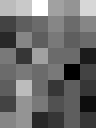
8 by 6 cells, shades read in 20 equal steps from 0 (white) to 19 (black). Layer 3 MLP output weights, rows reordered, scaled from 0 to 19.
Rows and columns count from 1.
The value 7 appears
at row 1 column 4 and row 4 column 3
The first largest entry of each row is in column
5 1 1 6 5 4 6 3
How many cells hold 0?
1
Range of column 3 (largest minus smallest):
16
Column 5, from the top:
8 11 12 11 19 12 12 12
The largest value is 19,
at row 5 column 5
